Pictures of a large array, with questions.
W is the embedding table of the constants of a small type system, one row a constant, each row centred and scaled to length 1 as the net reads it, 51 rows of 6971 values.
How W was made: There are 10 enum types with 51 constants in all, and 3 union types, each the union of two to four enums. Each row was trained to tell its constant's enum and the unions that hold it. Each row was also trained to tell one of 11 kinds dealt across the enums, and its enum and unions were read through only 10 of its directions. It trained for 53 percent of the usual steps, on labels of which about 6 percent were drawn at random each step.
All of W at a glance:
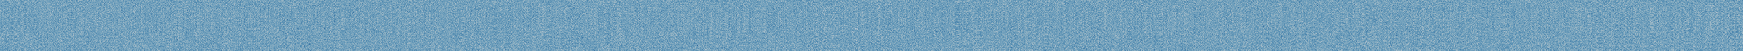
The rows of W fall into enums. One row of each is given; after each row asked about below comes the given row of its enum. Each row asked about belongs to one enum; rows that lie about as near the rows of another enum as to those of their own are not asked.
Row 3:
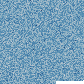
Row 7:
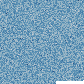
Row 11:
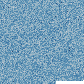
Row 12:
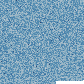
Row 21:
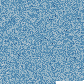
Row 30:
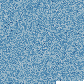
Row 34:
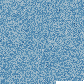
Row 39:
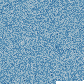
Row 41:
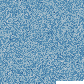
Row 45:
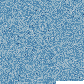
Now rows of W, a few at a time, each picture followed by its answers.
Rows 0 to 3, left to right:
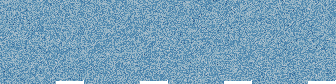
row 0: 34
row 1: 11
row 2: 41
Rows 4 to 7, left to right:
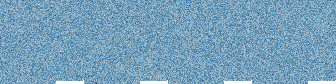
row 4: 11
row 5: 12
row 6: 21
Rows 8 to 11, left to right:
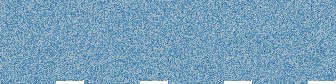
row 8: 39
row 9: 3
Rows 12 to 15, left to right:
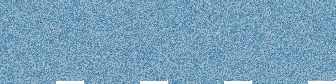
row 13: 34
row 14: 12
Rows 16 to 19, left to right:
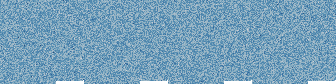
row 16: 3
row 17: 30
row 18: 21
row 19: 12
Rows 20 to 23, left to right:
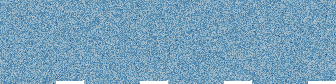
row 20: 45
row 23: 39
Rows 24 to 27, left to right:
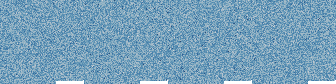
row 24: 12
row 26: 3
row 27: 39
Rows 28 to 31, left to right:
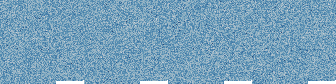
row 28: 12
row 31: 39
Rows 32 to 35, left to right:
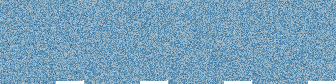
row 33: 34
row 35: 45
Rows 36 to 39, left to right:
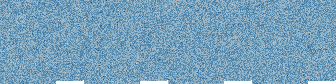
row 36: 41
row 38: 34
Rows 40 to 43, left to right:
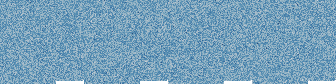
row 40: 21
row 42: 34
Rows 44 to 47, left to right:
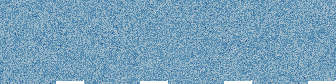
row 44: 41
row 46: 7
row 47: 30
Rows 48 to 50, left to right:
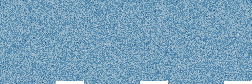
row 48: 11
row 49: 41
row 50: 41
